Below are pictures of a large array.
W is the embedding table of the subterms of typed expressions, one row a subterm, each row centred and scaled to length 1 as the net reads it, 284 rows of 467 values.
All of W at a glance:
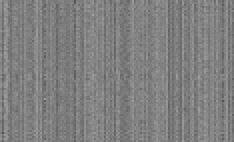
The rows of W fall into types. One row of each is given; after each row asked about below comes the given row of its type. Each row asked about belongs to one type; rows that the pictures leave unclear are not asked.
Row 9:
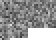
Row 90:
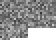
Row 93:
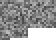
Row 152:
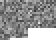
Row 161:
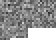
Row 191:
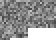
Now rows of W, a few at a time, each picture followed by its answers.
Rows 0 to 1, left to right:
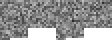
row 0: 93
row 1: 152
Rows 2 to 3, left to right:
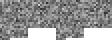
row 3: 152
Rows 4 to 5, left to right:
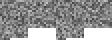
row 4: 191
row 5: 191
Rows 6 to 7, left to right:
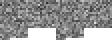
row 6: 152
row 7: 152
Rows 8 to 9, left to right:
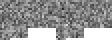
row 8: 90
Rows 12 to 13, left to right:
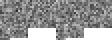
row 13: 9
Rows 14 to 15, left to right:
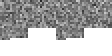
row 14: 161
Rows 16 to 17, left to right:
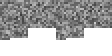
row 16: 93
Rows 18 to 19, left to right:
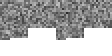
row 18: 93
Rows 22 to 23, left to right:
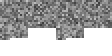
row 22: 9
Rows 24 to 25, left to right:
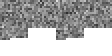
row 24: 161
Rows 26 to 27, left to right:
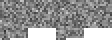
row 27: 93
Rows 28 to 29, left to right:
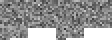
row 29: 191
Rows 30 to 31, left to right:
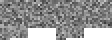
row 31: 191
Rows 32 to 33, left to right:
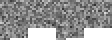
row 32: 191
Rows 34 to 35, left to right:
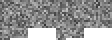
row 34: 93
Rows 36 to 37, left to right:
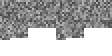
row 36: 191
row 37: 152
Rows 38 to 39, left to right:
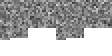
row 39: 191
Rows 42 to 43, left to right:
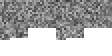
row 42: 152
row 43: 90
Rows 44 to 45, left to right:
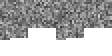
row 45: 90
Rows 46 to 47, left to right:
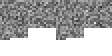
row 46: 191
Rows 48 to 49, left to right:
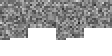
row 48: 93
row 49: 191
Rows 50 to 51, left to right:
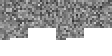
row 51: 191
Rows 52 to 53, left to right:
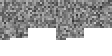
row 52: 152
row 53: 191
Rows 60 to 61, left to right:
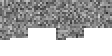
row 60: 191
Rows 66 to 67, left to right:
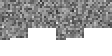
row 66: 161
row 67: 93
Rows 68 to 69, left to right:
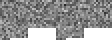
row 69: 161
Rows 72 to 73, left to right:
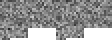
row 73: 90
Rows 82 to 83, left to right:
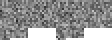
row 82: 161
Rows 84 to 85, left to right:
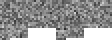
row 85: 93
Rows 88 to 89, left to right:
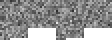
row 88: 90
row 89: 93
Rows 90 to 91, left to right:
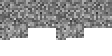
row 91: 90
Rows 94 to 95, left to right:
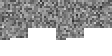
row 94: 161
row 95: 191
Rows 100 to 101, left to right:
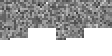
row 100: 90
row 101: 93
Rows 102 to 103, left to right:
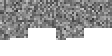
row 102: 152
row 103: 90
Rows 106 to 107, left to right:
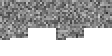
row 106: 191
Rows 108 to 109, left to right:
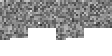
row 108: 191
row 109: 9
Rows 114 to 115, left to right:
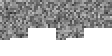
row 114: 191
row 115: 90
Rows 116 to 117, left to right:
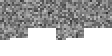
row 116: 152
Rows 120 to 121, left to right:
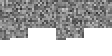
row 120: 161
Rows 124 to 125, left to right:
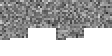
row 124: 191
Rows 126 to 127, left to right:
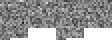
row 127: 161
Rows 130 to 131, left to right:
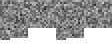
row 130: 93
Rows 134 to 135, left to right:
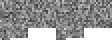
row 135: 161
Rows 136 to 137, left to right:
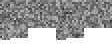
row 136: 90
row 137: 191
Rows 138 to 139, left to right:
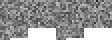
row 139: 161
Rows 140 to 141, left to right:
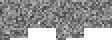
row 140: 93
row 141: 191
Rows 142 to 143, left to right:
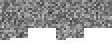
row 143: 90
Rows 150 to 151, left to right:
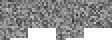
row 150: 161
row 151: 9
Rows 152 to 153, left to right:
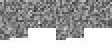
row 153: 191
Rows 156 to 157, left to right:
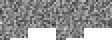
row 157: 191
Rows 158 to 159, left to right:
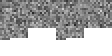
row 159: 161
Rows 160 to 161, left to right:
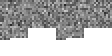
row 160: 161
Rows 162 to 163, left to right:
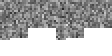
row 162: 90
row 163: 9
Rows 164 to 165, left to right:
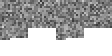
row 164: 161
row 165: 9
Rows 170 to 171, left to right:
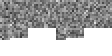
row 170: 9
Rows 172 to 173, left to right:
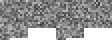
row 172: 9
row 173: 161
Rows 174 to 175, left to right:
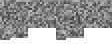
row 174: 191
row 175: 93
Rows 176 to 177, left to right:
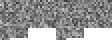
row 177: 161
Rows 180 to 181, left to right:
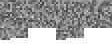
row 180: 161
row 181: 191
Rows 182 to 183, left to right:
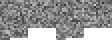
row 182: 93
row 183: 152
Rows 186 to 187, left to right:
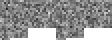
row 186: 9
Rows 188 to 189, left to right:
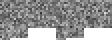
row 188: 90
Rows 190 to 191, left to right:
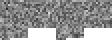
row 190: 9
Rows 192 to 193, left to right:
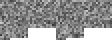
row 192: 191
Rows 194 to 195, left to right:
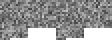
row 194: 90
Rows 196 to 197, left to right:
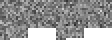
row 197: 161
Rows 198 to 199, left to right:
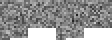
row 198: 93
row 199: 9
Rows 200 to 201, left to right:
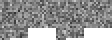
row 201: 93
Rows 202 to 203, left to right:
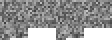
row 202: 152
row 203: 191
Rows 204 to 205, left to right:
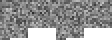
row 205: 191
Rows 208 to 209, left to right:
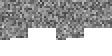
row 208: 161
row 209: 191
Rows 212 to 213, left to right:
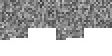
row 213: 161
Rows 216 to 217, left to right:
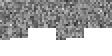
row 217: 161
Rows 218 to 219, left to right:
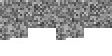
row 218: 9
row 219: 9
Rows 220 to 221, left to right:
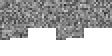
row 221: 161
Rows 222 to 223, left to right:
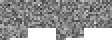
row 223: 152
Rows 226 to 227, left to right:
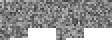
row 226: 152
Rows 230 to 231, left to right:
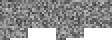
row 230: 161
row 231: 191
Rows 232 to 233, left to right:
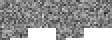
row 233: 152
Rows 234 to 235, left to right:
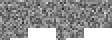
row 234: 191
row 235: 9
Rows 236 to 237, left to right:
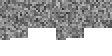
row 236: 9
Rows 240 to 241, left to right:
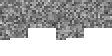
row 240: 93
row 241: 90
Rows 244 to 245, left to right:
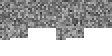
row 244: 90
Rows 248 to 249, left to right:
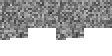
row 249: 152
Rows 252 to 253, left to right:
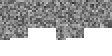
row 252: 191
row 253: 9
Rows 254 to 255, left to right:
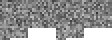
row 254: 161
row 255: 90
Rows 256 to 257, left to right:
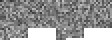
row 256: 90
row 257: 161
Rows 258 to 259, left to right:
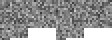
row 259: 191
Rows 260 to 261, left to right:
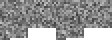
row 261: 93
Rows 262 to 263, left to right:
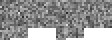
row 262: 90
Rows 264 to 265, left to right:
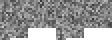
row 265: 9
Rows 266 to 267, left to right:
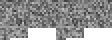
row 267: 161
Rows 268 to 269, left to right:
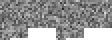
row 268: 90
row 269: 9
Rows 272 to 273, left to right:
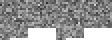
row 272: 152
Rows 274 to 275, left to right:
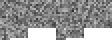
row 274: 9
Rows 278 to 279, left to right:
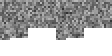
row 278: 152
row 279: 191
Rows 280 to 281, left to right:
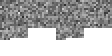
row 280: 90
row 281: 152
